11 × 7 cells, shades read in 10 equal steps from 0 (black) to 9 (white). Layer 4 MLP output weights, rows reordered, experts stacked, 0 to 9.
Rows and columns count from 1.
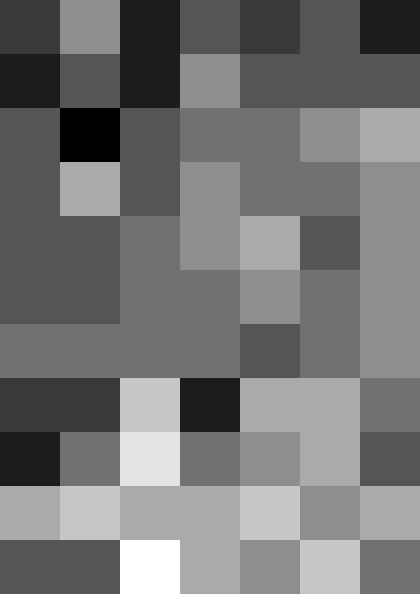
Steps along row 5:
same up up up down up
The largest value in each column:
6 7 9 6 7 7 6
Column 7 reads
1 3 6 5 5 5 5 4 3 6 4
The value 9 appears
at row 11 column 3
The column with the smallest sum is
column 1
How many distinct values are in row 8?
5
